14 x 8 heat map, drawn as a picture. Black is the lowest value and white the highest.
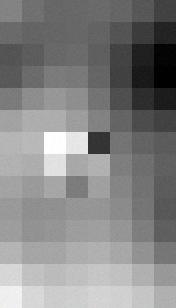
In the centre lies a patch that is rougher than the rest. Neither half mirrors the other. The field climbs toward the bottom left. The field is mottled with small blotches. The ninth with the lowest average is the top right. The centre is the roughest part.
